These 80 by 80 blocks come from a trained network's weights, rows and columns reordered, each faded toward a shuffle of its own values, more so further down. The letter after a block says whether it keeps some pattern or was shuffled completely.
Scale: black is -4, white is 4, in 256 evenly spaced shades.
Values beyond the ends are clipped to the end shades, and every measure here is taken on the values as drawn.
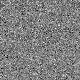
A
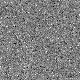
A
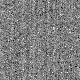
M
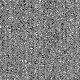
M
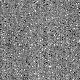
M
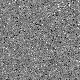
A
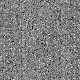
M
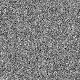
A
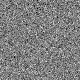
A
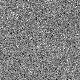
A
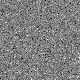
A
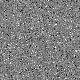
A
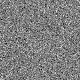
A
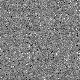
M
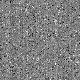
M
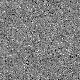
A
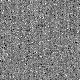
M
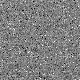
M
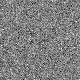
A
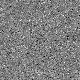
A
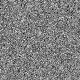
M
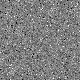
A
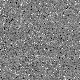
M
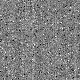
M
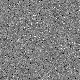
A
